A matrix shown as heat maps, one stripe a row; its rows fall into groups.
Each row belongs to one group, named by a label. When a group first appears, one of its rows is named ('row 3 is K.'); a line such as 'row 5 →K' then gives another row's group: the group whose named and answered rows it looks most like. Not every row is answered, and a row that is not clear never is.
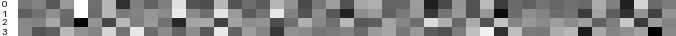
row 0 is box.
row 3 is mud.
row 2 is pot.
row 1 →box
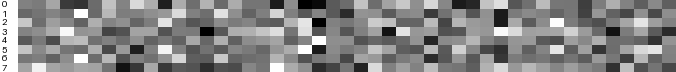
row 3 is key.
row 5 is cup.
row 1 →box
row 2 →cup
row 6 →box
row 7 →key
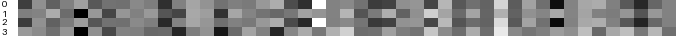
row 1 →pot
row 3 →pot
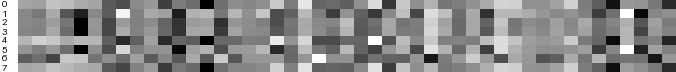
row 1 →pot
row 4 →key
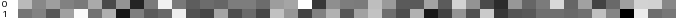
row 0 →cup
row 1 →box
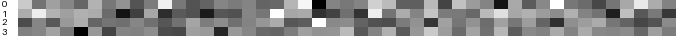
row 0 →cup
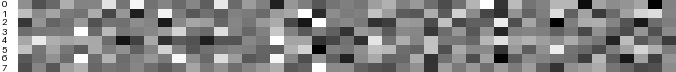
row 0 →mud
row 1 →cup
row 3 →box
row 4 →key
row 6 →box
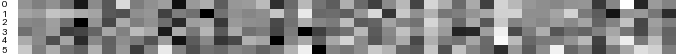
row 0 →pot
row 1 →key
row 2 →pot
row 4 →pot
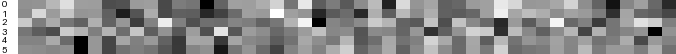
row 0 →key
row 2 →cup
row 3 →mud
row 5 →pot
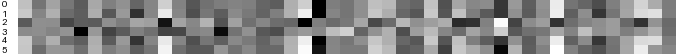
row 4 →cup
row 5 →cup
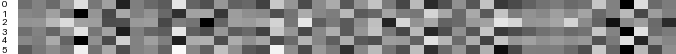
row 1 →pot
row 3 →box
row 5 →box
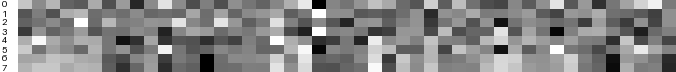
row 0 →cup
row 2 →box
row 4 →key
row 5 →cup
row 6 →key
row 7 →key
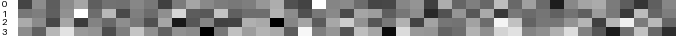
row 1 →box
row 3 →key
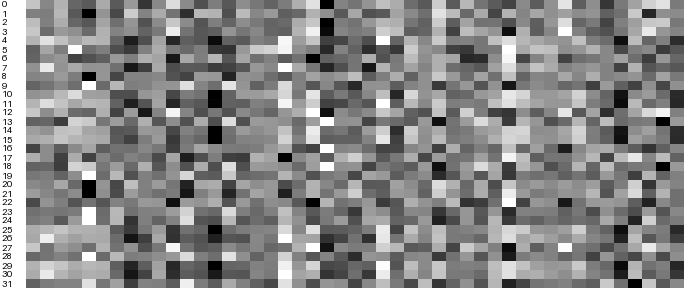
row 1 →pot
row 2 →cup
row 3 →cup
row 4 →key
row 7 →key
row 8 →pot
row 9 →box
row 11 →key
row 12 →cup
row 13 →mud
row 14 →key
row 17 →pot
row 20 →pot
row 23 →box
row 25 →key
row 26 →key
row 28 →box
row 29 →key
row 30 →key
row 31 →box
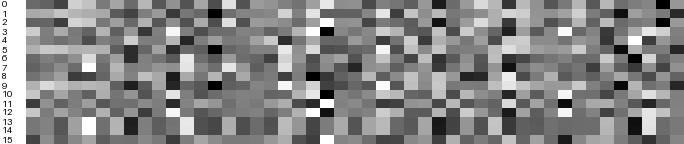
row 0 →mud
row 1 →key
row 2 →mud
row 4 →pot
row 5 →key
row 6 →box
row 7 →box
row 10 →cup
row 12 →cup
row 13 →box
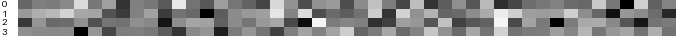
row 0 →box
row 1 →key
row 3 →pot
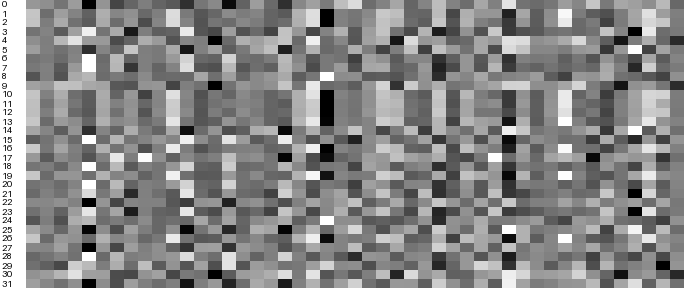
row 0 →pot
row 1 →cup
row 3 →box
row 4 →key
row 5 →pot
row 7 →box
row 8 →mud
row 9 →key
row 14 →pot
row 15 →box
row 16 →cup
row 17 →mud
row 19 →cup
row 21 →box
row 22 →pot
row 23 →box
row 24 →mud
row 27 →pot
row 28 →box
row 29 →mud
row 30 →key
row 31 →pot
